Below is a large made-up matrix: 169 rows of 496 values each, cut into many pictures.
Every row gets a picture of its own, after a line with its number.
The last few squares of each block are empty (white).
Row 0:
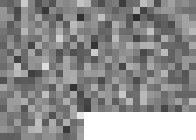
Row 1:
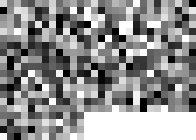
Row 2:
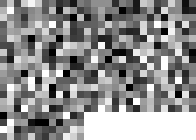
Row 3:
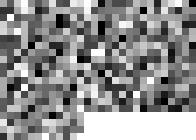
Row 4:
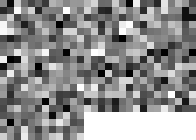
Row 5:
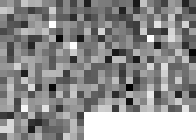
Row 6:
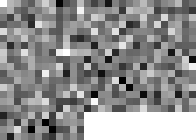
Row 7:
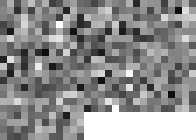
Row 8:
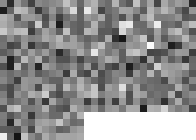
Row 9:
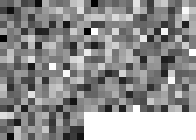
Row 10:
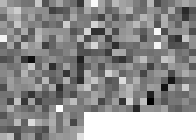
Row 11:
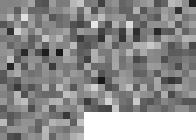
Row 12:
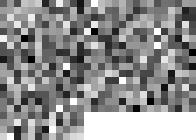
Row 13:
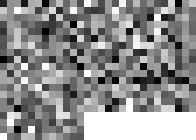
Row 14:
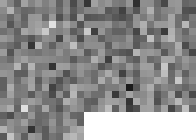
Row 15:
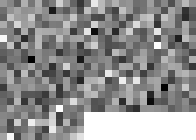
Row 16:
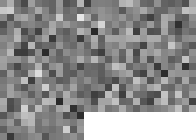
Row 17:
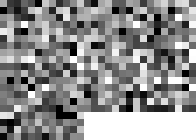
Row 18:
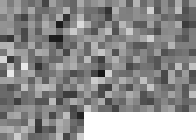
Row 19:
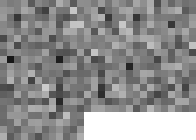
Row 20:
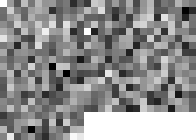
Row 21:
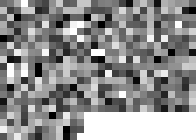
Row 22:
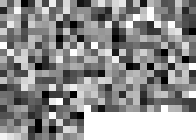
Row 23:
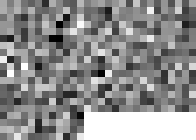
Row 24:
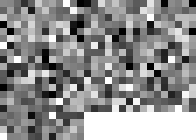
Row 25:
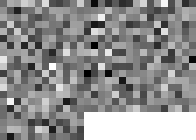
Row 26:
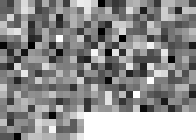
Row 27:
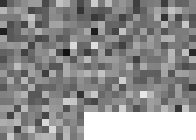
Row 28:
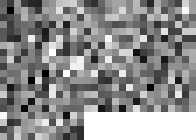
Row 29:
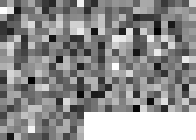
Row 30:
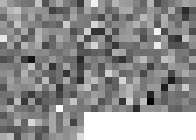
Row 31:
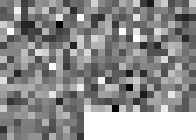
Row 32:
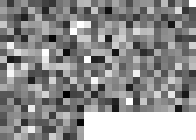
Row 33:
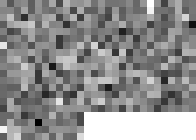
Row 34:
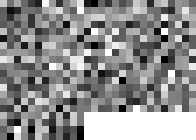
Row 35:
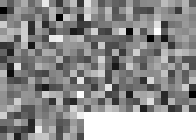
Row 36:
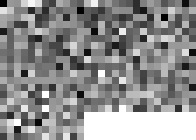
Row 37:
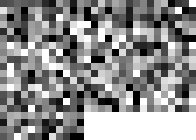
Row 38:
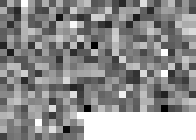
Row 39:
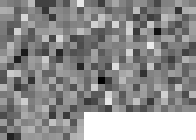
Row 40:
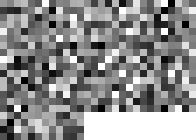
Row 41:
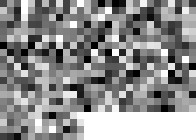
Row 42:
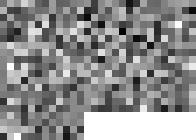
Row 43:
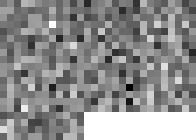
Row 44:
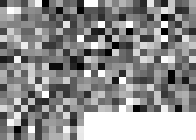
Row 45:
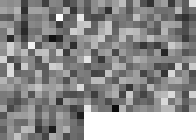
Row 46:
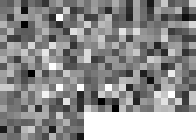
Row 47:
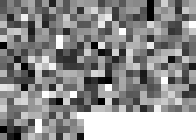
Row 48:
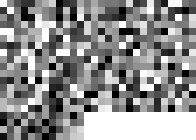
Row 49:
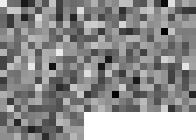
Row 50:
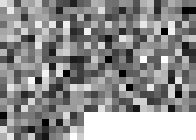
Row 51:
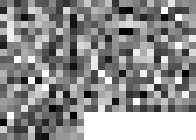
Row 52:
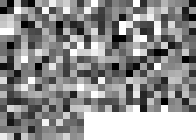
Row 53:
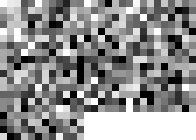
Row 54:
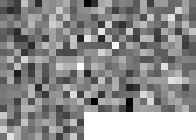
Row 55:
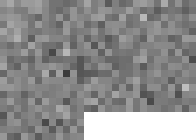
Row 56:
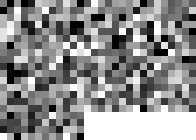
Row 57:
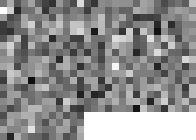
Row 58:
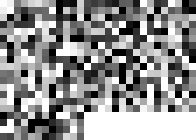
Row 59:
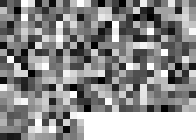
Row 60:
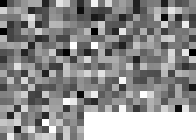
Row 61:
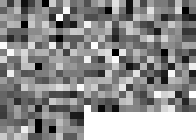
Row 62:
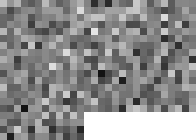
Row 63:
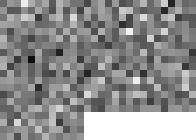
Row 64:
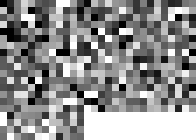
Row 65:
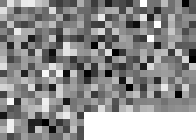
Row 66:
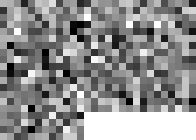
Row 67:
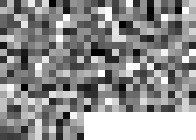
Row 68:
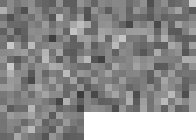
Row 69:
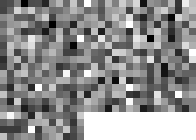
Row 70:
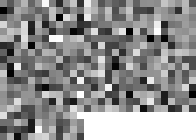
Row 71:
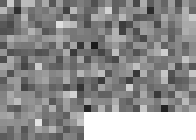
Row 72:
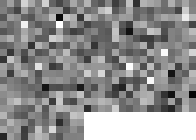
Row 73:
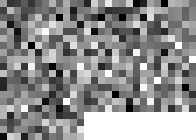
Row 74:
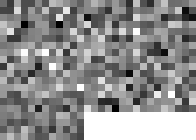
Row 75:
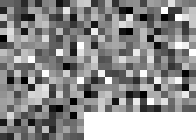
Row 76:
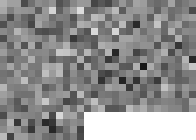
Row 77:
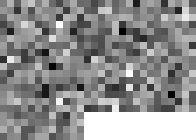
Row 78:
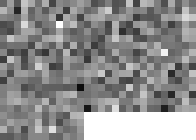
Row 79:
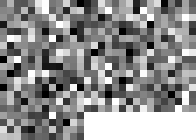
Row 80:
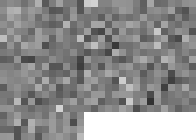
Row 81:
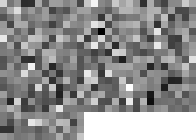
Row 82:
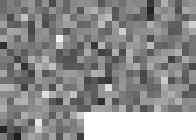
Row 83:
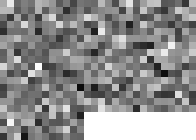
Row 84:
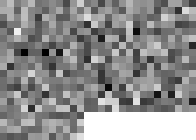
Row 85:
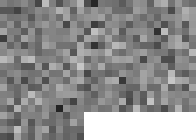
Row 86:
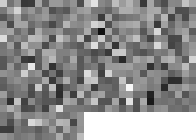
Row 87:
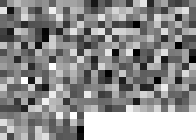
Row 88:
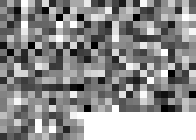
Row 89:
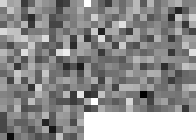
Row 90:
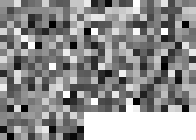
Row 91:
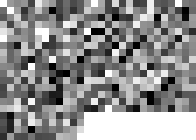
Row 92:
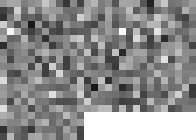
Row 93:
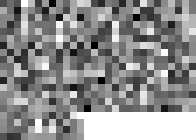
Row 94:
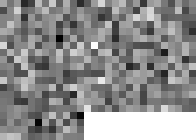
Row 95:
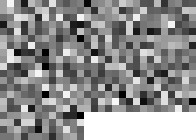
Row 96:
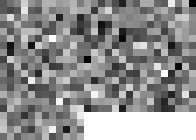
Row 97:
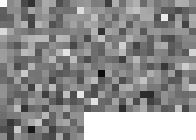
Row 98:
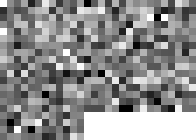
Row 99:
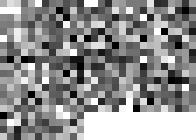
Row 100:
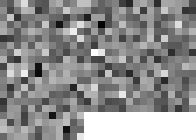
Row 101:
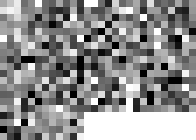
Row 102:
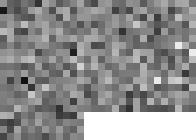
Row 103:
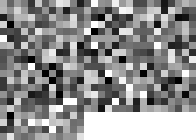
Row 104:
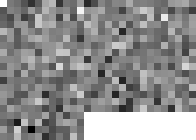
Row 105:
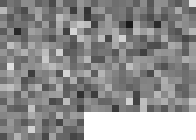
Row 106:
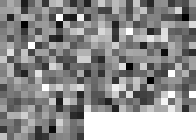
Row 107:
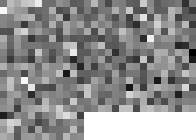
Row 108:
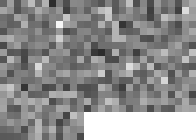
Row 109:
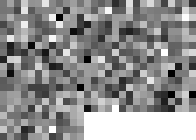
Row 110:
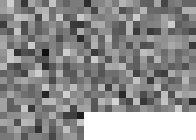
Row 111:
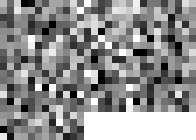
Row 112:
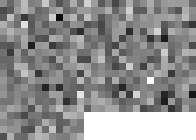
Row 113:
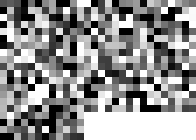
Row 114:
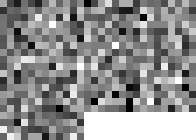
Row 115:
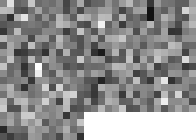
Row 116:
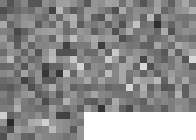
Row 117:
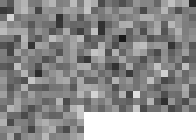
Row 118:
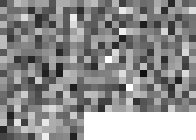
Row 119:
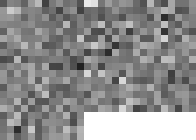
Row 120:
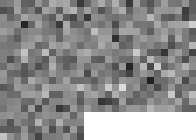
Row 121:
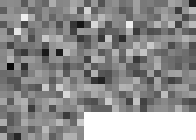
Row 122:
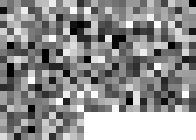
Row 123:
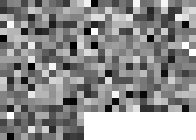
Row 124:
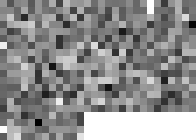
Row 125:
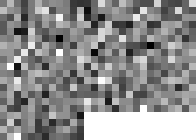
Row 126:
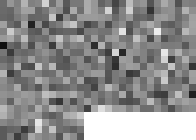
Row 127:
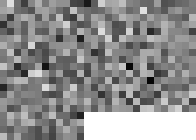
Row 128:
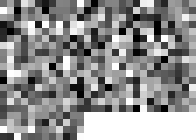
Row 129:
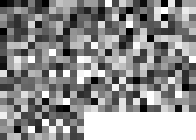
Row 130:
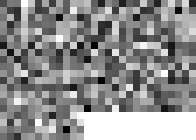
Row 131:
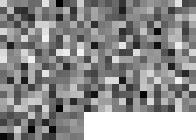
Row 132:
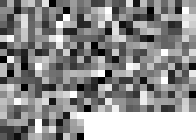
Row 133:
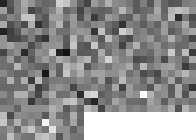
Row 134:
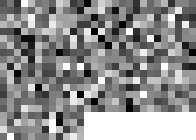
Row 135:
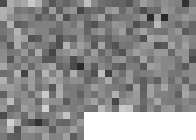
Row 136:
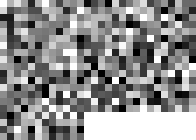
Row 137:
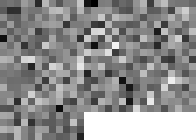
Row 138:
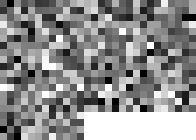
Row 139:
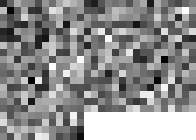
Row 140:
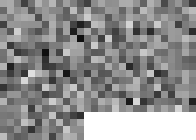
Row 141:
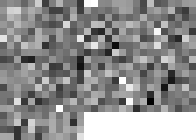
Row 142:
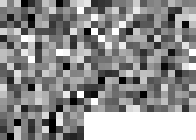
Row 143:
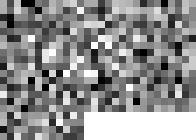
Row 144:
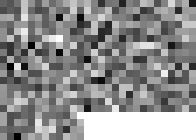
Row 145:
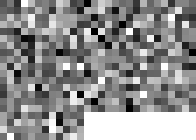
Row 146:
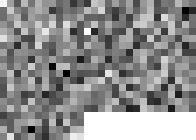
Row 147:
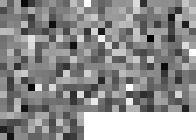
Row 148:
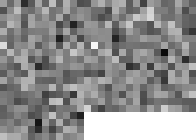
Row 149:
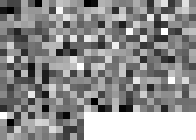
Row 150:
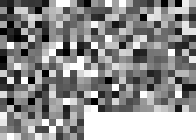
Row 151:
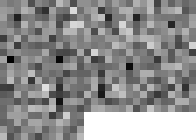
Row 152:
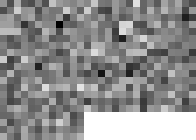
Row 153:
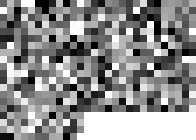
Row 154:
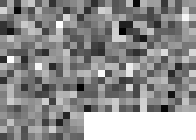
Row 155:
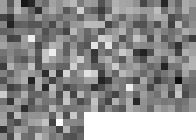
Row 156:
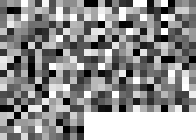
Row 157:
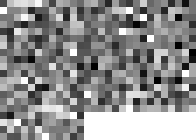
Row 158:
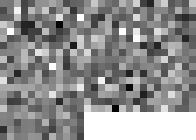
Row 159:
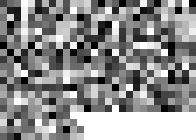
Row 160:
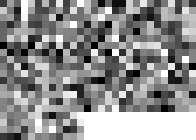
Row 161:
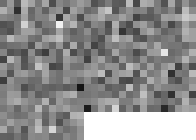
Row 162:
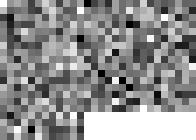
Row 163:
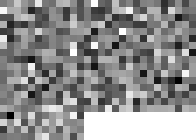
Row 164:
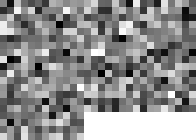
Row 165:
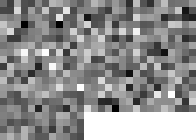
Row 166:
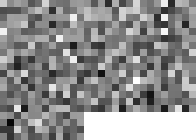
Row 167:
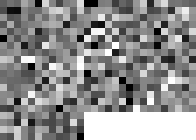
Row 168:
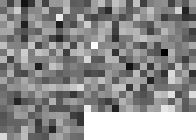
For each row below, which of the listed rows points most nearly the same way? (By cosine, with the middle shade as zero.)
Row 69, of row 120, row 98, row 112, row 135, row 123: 123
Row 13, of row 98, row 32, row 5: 32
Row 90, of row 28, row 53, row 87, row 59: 53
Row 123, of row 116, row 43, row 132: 132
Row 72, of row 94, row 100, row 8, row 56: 100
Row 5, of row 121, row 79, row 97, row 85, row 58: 58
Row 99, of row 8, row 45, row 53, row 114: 53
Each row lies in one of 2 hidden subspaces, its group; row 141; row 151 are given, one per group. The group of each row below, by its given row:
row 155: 141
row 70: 151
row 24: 151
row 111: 141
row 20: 141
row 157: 141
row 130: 151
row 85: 141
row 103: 141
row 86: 141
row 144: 151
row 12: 141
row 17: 141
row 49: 141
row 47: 151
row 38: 151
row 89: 141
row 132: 151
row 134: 141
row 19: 151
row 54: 141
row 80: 141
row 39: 151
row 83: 151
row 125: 151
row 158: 151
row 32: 151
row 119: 141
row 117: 151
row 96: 151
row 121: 151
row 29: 151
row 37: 151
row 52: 151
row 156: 141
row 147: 141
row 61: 151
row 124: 151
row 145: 141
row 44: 141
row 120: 151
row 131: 141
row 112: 151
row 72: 151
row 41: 151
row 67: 151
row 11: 151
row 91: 141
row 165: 151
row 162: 141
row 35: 151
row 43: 141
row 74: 151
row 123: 141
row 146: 141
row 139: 141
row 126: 151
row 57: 151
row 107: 141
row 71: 151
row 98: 141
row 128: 151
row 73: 141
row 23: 151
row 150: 141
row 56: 151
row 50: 141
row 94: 151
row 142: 141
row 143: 141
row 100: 151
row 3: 151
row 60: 141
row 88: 151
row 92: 151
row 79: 151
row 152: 151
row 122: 151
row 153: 151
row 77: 151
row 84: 151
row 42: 151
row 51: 141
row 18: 151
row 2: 141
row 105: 151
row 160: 151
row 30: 141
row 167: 141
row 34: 141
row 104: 141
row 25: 141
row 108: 151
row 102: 141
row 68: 151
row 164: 151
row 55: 141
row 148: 151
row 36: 141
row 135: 141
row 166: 141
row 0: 151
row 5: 141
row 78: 151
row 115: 151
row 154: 151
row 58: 141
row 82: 151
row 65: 141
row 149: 141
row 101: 141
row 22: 151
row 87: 141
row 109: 151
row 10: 141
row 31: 151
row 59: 151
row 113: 141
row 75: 141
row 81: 141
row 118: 141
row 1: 151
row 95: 151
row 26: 151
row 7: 151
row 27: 141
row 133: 141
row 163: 141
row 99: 141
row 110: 151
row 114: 141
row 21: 151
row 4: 151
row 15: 141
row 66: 151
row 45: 151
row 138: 151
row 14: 141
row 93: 151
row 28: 141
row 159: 151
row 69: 141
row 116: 141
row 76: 141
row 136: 141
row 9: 141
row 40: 141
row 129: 141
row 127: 151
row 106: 151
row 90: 141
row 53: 141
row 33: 151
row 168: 151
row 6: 141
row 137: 141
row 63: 141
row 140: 151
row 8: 151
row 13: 141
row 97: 141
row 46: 151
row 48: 141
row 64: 141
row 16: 151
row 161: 151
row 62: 141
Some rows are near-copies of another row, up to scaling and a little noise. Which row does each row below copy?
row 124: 33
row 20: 146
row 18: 23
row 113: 75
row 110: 95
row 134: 145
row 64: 133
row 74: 165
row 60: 27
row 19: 151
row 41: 160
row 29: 57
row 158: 31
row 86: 81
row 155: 143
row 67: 108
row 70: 35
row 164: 4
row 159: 130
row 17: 102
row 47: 82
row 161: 78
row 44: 119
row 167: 137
